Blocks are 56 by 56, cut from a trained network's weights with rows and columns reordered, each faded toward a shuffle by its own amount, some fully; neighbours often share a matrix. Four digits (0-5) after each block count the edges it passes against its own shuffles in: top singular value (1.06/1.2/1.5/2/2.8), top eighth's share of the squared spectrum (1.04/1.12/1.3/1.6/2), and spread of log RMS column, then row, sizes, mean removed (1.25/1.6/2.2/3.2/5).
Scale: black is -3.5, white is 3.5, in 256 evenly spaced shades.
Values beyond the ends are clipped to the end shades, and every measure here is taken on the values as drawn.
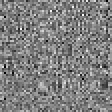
4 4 1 2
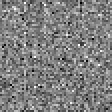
3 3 0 1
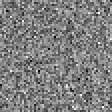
0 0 0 0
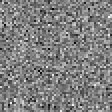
3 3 0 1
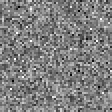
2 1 0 0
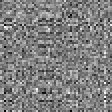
4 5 2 3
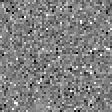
0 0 0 0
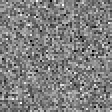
1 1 0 0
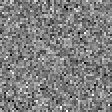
0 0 0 0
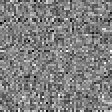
4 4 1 2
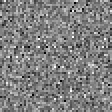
2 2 0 1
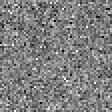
0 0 0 0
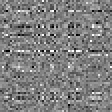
4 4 2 3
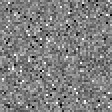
1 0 0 0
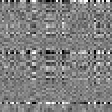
5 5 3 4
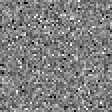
2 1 0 0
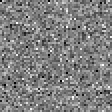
1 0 0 0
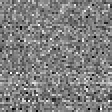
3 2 0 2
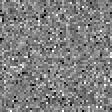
1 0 0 0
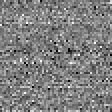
3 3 0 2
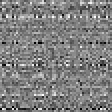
4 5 2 3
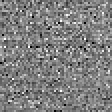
3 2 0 1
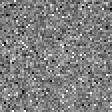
0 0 0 0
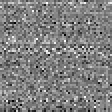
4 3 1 2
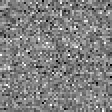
2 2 0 0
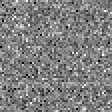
1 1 0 0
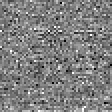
3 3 1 1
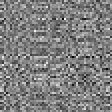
4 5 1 3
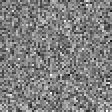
2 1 0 0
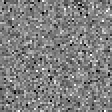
1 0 0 0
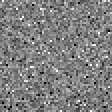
0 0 0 0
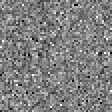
2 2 0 0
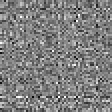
4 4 2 2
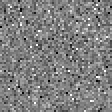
1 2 0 0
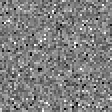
1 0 0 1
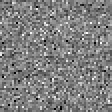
0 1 0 0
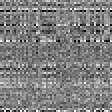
4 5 2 3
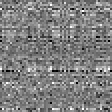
4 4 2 3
